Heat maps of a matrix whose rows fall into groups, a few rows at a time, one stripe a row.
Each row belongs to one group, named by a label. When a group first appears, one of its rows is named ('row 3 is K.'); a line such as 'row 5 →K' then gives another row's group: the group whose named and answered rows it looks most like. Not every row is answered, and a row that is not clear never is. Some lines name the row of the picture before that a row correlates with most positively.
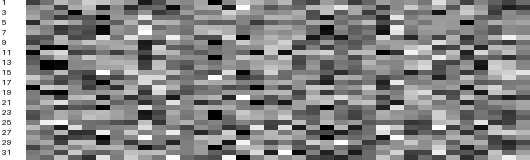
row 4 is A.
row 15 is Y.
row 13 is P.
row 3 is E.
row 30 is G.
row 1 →G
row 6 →A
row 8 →Y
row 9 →G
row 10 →P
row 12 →G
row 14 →P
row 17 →A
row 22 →A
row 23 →G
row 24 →G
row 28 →A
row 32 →Y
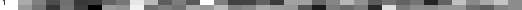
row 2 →A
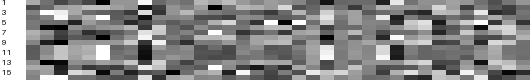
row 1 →A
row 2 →G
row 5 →E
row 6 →P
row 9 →P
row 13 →P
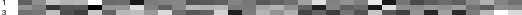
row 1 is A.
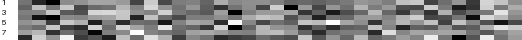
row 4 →P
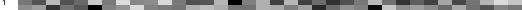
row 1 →Y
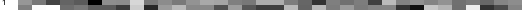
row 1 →A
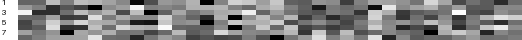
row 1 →G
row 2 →A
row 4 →Y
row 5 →G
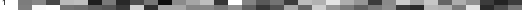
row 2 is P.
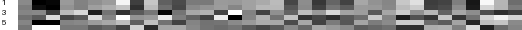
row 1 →P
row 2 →P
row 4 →Y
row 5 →P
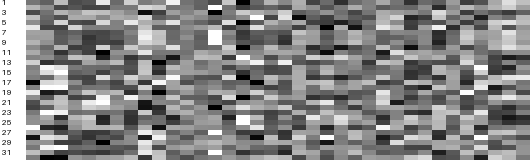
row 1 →Y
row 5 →Y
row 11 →A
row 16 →Y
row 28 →E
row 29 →A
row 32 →P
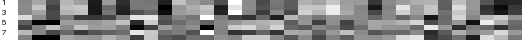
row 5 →P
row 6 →G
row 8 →P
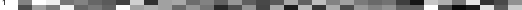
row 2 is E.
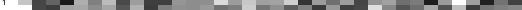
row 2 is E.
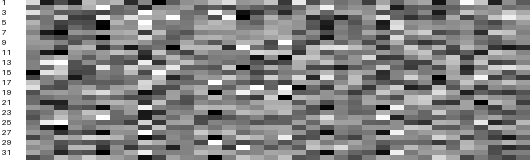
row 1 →E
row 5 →A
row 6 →A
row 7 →P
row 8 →A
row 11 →P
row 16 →E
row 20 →E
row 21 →P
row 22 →A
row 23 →G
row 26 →P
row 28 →G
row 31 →A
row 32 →G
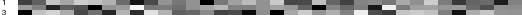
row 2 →A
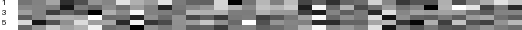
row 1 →Y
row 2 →E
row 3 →A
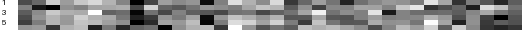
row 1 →G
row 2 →P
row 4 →G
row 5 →G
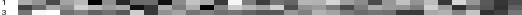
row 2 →G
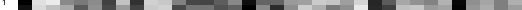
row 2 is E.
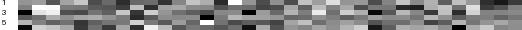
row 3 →E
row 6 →E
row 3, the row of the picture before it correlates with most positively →1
